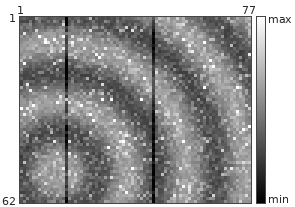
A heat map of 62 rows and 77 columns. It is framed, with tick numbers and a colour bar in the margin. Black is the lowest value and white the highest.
Rings: centred on the bottom left. Mirror symmetry: none. Average level on the scale: 50%. Slope: none. Odd lines: columns 16 and 45.
